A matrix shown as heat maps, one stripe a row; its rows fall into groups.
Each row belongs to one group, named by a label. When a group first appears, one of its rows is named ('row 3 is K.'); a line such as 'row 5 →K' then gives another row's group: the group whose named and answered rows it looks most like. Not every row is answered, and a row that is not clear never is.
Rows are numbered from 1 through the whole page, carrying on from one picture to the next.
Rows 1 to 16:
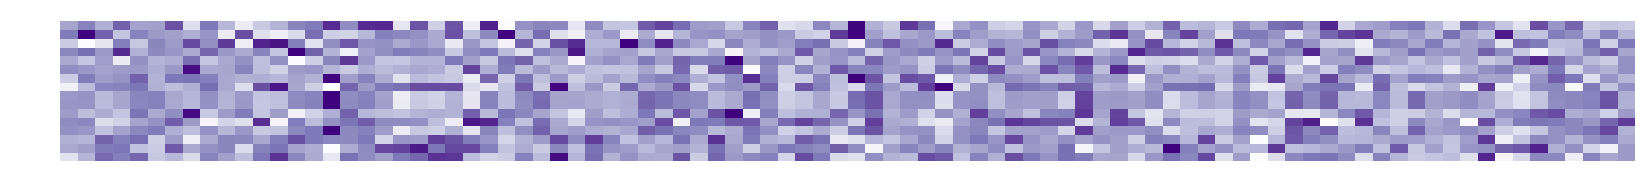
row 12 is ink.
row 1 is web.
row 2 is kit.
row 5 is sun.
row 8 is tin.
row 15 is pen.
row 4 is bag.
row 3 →tin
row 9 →web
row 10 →web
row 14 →tin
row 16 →tin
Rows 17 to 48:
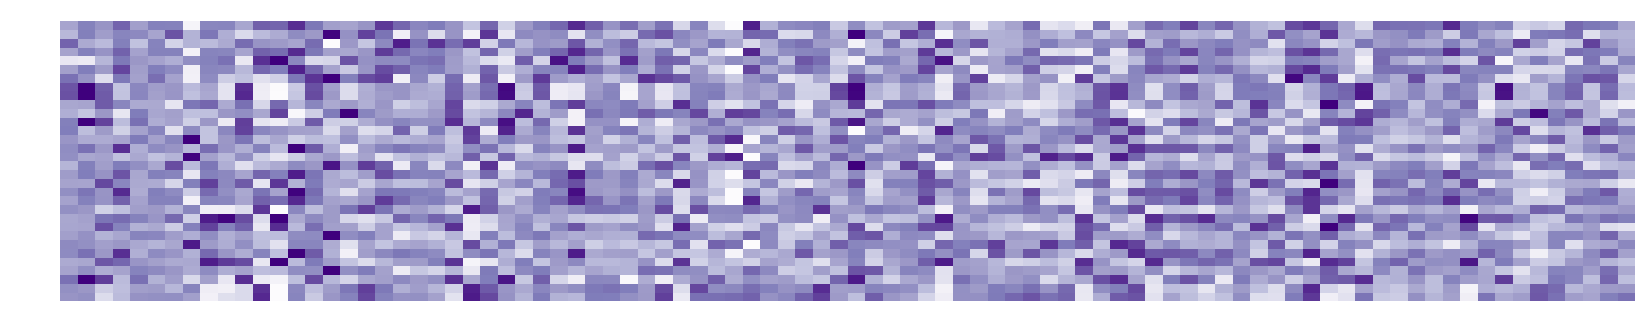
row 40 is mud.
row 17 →bag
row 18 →web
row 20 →bag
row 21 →tin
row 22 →bag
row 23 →web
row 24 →kit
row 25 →kit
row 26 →mud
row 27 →sun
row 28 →kit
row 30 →sun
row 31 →bag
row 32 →sun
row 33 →web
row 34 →bag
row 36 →bag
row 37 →bag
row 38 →ink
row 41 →web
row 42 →sun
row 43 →bag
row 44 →mud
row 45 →web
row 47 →ink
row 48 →ink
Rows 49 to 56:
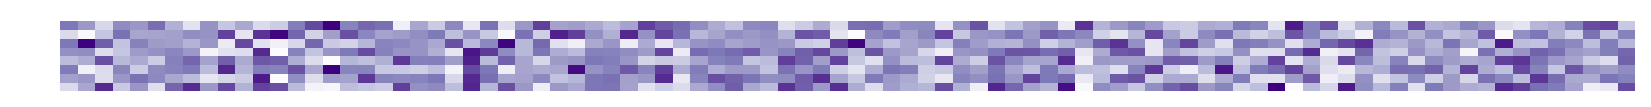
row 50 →tin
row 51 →kit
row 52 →ink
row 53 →pen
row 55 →ink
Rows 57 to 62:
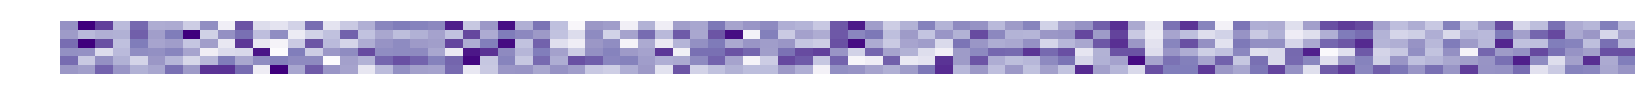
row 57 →kit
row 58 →sun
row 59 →kit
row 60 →ink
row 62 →mud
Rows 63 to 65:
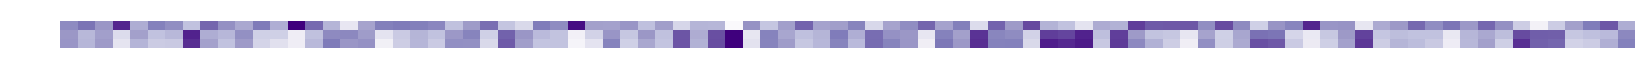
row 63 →bag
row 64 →sun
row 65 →sun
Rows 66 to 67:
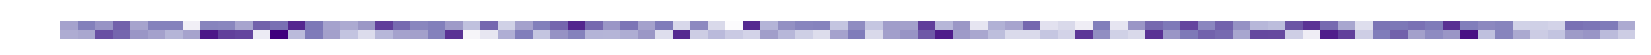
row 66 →bag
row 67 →mud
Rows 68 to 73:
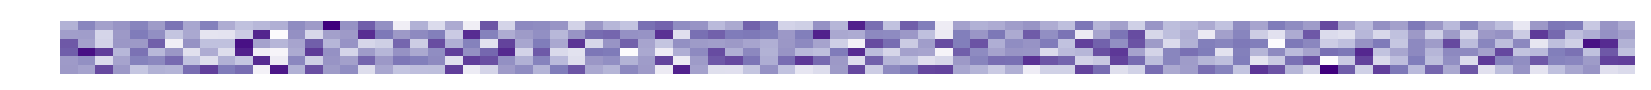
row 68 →web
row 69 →ink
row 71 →kit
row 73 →mud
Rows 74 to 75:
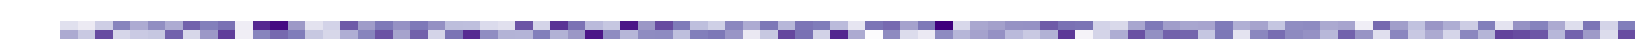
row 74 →tin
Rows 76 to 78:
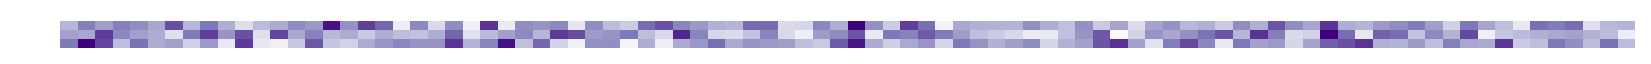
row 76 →web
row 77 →mud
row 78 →kit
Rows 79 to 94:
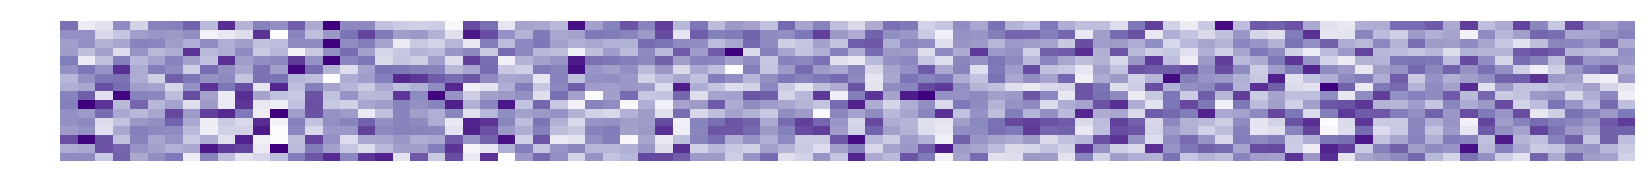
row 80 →ink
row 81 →web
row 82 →sun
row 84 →bag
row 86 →mud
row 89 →mud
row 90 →ink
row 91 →ink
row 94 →web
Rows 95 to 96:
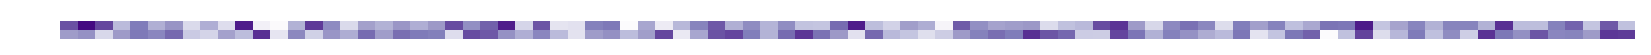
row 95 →kit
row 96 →ink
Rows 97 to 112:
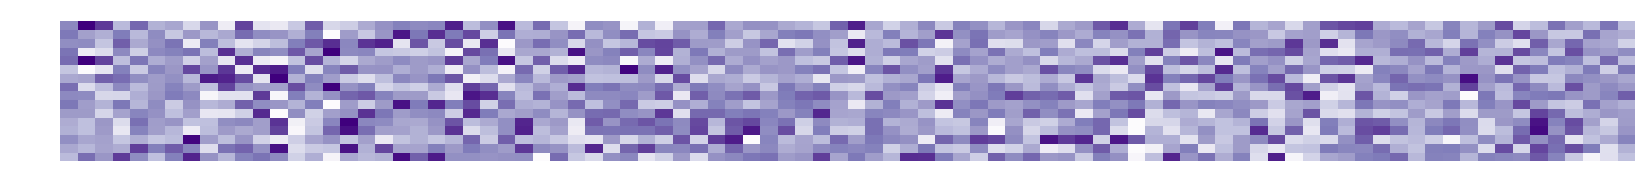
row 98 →pen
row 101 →kit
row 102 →tin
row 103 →mud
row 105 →ink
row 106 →pen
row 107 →ink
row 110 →sun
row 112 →pen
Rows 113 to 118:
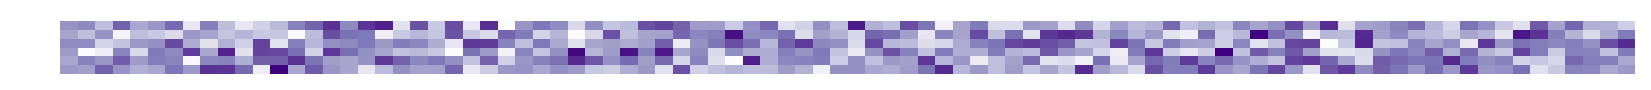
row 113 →web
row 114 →sun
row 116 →tin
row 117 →bag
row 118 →mud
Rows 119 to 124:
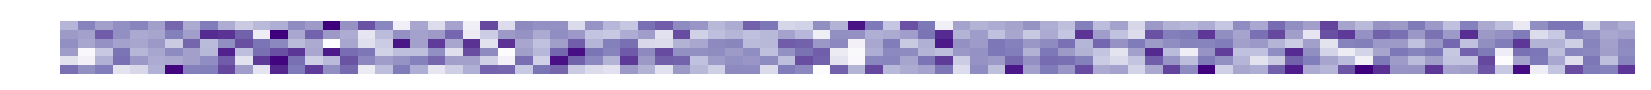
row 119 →web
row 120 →mud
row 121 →pen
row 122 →tin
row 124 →mud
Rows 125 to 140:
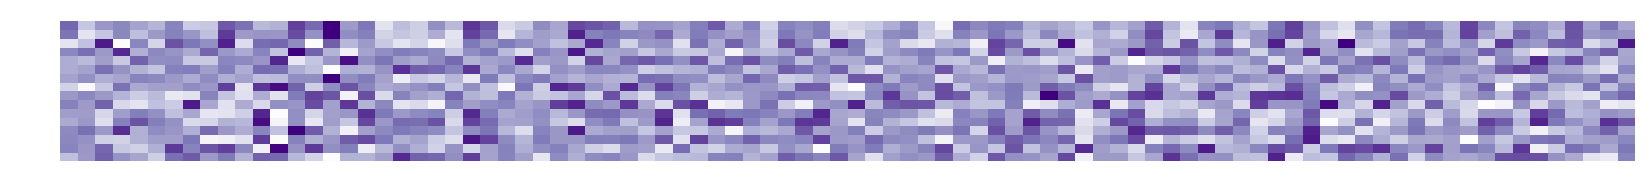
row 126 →tin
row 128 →bag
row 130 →pen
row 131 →web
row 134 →mud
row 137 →bag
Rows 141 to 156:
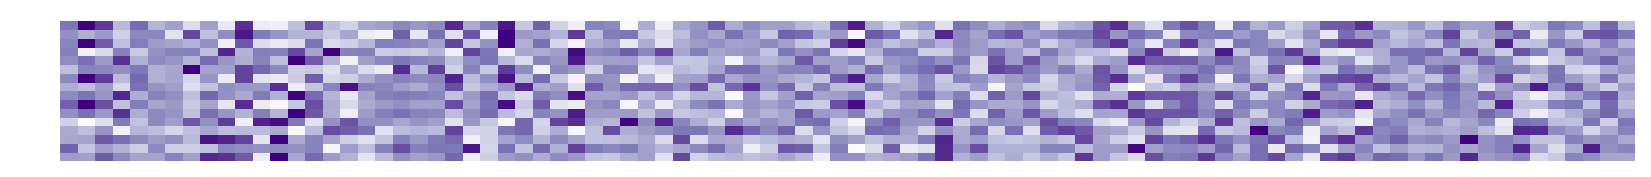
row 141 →kit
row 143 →kit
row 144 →tin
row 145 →bag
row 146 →pen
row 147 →kit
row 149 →bag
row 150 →kit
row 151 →bag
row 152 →tin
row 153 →sun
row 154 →mud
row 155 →pen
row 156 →mud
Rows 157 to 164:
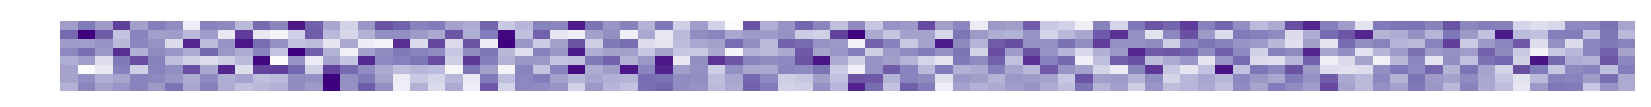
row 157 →bag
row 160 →bag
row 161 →ink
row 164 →web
